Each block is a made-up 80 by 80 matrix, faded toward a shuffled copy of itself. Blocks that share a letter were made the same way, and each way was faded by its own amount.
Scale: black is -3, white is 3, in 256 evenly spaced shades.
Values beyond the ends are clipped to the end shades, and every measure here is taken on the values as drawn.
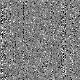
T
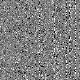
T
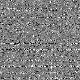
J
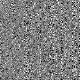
T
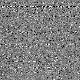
J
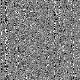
T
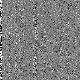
T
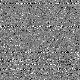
J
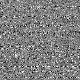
J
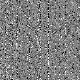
T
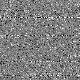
J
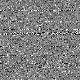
J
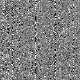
T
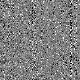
T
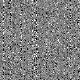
T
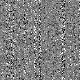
T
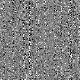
T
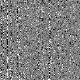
T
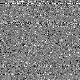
J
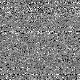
J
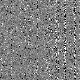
T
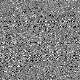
J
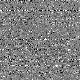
J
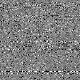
J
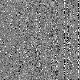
T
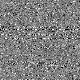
J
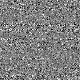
J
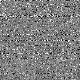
J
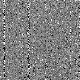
T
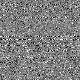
J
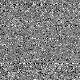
J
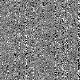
T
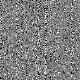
T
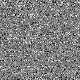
J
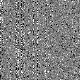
T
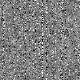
T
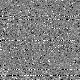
J
